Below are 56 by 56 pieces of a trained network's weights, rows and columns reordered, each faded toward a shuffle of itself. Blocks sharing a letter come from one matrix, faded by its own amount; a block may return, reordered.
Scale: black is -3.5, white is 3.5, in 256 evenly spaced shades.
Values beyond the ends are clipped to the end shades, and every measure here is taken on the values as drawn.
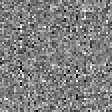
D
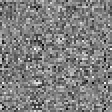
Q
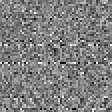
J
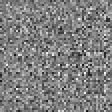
Q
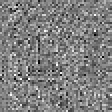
J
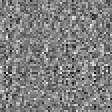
J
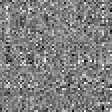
D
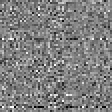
J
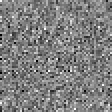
D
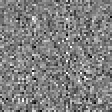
D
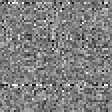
J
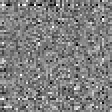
J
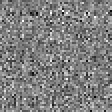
Q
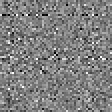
J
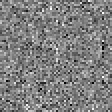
D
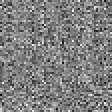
Q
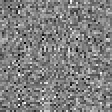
D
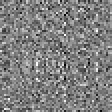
J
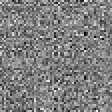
Q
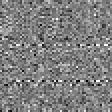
J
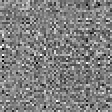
Q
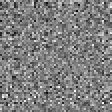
Q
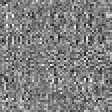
Q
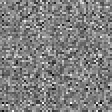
Q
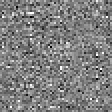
D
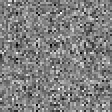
Q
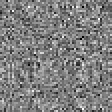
Q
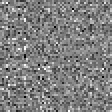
D
